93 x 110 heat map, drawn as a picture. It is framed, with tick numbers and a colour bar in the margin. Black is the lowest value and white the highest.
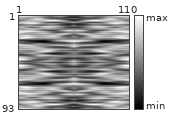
Mirror symmetry: left to right and top to bottom. Slope: none. Grain: streaks across.
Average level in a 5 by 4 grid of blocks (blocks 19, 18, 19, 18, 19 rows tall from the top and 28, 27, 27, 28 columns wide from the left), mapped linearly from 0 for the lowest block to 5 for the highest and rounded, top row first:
5115 | 3223 | 2002 | 3223 | 5115
